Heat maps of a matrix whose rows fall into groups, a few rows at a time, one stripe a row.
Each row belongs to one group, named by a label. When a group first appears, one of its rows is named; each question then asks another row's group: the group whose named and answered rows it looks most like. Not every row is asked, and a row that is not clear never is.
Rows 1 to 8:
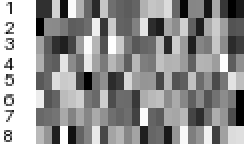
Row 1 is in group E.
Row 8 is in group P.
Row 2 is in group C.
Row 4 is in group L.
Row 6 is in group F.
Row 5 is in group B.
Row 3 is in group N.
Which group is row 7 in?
C
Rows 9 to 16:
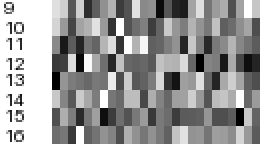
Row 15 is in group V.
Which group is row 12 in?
E
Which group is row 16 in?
L
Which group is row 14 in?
L
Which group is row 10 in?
F
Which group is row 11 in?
N
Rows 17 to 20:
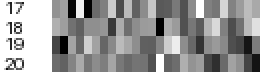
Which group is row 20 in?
C
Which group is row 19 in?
E
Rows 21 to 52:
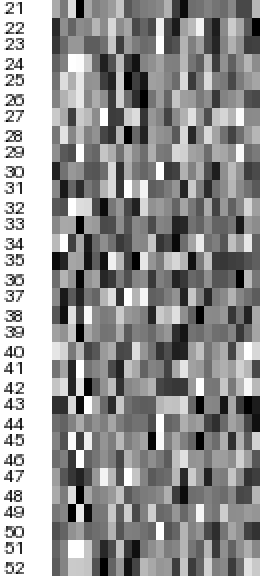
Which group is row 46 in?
L
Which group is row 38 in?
E
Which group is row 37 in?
N
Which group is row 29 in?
L
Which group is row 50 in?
C
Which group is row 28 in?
B
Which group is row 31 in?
N
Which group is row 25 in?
B
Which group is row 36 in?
V
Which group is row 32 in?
B
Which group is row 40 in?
P
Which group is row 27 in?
L
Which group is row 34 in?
P
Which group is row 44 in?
C
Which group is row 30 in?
C
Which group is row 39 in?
V
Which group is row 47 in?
N
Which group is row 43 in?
E
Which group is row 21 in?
V
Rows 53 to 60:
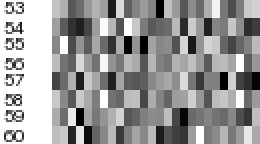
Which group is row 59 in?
V
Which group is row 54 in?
N
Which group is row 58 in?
L
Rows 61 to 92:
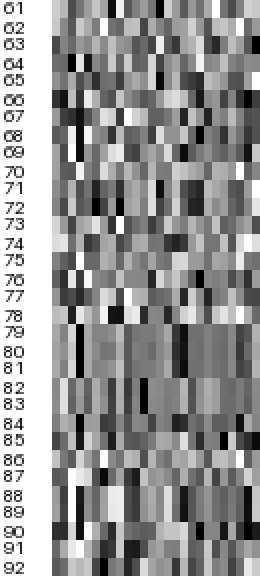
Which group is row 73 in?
F
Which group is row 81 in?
V
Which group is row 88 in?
V
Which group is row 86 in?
L
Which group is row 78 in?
L
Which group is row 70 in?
L
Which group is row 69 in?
V
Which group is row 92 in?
B
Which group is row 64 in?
P
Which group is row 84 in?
V
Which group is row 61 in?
F
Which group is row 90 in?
E
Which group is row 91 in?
B
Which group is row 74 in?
P
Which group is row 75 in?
L
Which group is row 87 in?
B
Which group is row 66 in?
E
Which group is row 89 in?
V
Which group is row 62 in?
L
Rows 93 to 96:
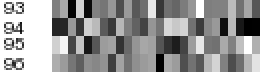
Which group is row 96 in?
F
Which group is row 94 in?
E
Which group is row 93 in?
P
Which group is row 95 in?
P
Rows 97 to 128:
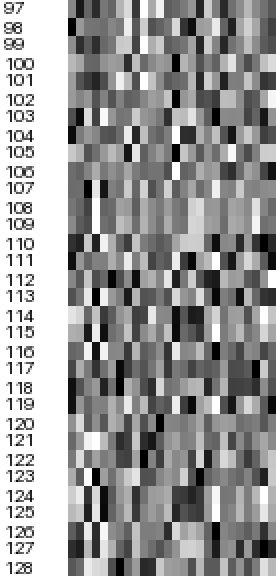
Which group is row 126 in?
E
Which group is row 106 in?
C
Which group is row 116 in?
E
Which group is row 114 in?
P
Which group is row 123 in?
V
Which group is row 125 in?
P
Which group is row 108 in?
L
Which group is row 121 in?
B
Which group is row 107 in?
P
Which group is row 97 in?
N
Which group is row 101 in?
N
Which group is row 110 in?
E
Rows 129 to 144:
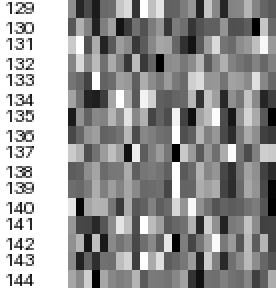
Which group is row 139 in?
C
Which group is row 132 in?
B
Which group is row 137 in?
F
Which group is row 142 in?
P
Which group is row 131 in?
P
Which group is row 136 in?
C
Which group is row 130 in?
V
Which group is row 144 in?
V
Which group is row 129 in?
N
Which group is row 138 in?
C
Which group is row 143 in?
N
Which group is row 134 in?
N
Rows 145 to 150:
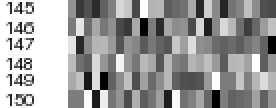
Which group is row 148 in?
L
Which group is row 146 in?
B
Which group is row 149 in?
P
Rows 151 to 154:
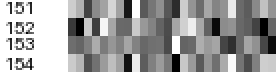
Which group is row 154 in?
F
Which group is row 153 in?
C
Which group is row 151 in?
F
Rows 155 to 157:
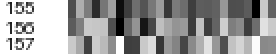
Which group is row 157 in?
L
